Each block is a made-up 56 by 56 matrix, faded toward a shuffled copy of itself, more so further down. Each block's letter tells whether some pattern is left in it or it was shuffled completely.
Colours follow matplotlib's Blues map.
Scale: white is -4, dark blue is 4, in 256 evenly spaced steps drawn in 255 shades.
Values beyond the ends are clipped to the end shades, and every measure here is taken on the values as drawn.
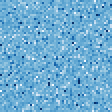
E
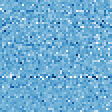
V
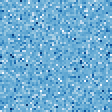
E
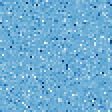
E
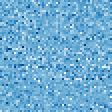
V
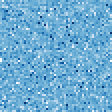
E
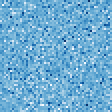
E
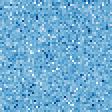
E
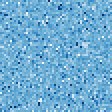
E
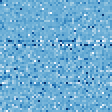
V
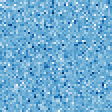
E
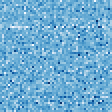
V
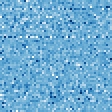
V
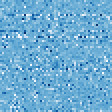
V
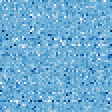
V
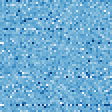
V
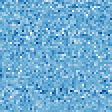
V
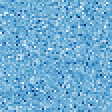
E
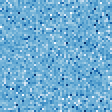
E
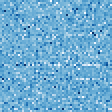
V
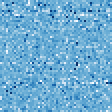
V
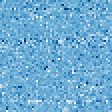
V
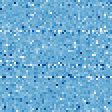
V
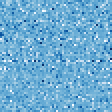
V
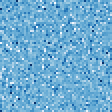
E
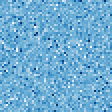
E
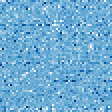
V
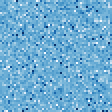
E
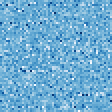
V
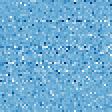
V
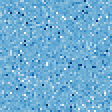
E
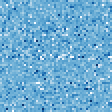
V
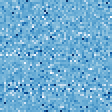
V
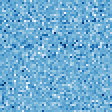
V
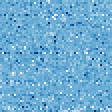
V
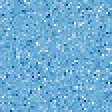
E
